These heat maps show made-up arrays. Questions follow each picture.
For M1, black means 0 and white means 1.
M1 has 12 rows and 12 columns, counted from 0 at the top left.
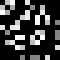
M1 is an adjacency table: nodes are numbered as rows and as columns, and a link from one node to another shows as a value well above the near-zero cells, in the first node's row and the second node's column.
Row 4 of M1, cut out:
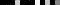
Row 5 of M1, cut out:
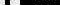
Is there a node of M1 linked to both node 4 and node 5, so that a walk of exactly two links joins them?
yes
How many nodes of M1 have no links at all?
1
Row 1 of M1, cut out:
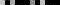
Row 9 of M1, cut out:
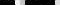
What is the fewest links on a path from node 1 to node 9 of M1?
3
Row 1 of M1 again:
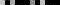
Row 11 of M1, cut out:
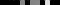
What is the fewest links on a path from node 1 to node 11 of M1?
2
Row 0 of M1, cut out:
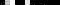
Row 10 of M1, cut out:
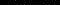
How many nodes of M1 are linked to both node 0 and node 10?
0
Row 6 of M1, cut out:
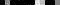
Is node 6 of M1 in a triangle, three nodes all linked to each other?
yes
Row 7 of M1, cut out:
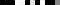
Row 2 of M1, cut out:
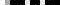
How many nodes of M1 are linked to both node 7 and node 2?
1
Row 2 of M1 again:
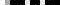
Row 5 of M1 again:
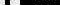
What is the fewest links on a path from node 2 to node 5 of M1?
1
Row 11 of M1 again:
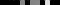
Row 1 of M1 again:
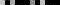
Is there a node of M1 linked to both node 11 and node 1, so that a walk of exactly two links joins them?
yes
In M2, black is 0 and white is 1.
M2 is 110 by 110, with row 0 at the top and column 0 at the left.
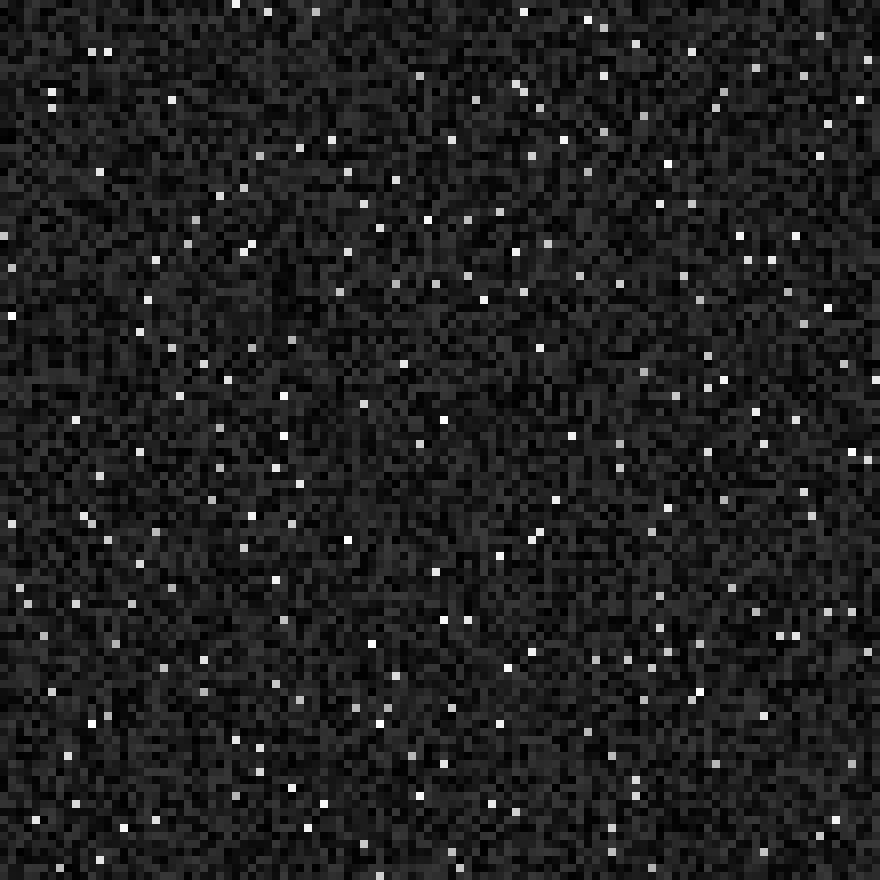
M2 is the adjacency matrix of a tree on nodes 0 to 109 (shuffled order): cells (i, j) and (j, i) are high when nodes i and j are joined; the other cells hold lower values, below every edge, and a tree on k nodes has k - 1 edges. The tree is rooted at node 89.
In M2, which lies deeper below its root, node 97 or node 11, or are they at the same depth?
node 97
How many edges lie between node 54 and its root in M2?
5
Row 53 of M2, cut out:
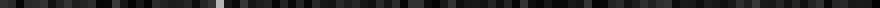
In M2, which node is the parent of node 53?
27
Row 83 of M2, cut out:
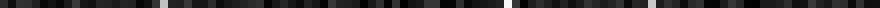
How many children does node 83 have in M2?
2
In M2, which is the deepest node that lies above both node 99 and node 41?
95
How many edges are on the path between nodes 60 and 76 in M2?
9
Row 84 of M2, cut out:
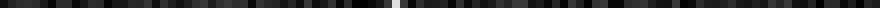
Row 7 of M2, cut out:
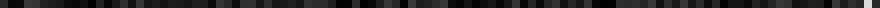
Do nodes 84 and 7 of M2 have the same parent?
no
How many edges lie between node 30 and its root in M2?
5
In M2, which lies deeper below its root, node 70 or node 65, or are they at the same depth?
node 70
